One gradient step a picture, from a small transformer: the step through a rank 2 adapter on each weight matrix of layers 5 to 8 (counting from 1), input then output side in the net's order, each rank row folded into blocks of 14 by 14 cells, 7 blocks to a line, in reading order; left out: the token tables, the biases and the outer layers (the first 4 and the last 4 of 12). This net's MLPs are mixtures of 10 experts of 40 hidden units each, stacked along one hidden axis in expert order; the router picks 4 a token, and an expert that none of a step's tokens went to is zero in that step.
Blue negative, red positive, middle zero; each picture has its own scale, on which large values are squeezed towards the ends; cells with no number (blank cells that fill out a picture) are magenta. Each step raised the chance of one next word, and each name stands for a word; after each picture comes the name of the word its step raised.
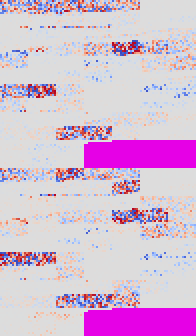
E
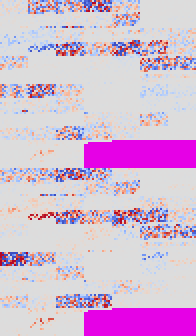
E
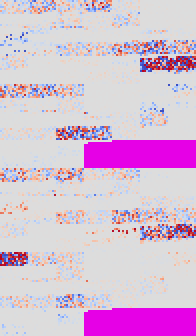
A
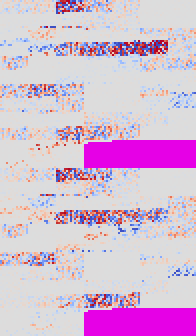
E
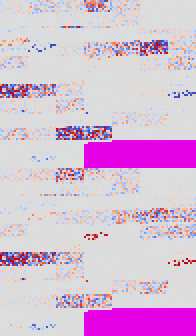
A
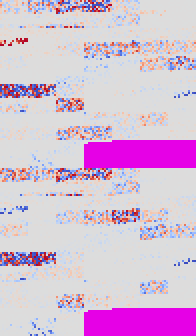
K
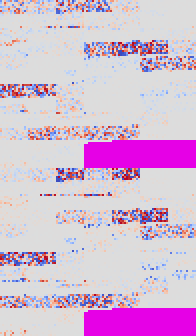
E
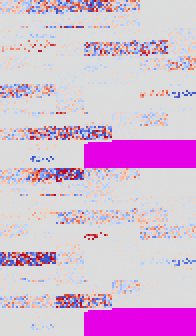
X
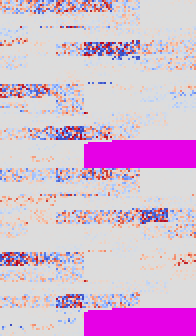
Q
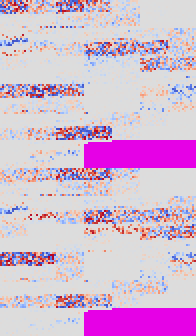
X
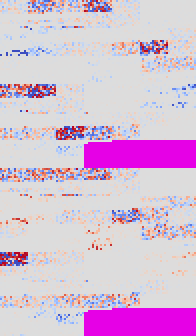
A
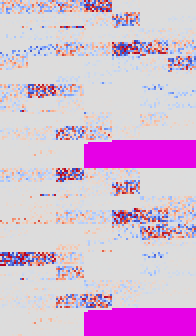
E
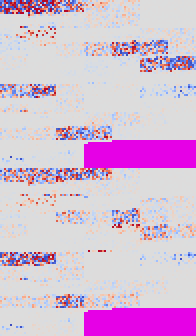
X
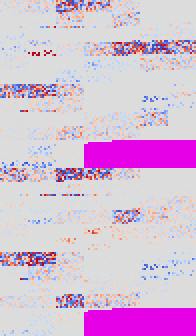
X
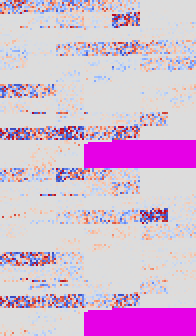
Q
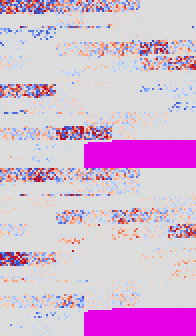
A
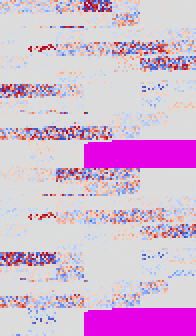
K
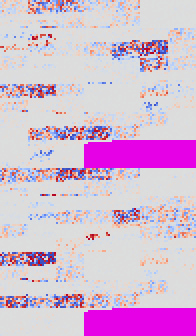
X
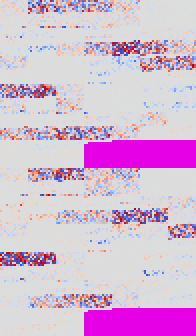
E
